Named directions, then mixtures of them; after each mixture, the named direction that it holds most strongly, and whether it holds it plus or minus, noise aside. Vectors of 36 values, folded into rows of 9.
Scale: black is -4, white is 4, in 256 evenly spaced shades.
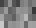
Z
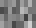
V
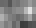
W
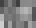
Z, plus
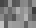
Z, plus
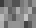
Z, plus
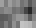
W, minus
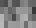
Z, plus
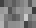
Z, plus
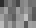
Z, plus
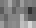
W, minus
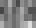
V, plus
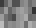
Z, plus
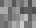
V, minus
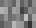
V, minus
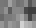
W, minus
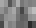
Z, minus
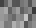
Z, plus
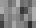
V, minus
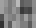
V, minus
